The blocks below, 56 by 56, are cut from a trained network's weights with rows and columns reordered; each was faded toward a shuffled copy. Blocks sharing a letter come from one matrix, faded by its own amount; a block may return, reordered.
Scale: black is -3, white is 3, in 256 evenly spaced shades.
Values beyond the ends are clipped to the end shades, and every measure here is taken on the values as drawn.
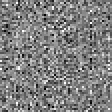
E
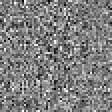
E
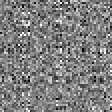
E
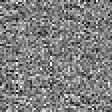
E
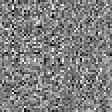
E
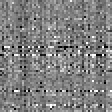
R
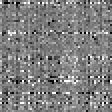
R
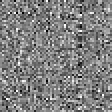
E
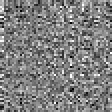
E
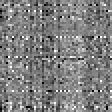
R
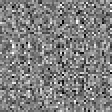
E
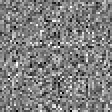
E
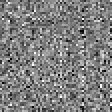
E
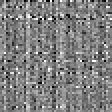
R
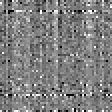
R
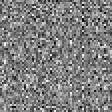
E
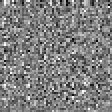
E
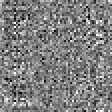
E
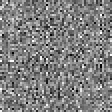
E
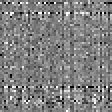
R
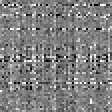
R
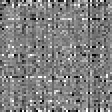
R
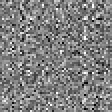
E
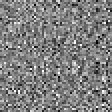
E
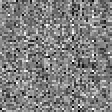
E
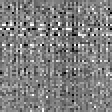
R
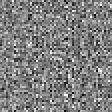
E
